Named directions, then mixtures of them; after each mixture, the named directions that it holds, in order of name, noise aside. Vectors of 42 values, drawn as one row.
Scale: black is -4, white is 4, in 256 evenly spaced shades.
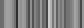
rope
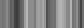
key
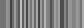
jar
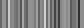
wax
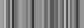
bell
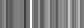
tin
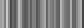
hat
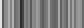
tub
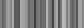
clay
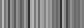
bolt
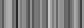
rope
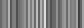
jar, key, wax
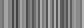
bell, jar, rope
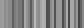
clay, key, tin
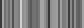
tin, tub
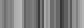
jar, key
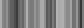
key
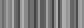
clay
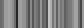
rope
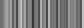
bell, jar, rope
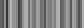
hat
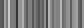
bolt, rope, wax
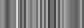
jar, rope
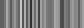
jar, tin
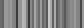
rope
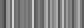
bell, clay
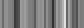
bell, clay, key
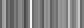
tin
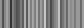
jar, key, tub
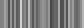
bell, jar
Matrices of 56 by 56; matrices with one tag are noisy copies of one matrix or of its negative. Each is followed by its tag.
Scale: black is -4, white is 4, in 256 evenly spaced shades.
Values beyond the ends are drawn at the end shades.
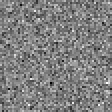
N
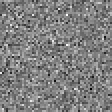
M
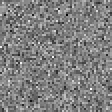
M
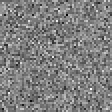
M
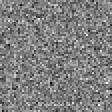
N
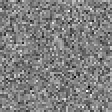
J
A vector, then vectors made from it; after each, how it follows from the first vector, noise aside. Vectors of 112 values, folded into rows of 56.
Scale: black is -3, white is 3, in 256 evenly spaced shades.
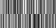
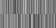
shrunk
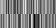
copied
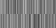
shrunk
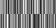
copied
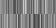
shrunk
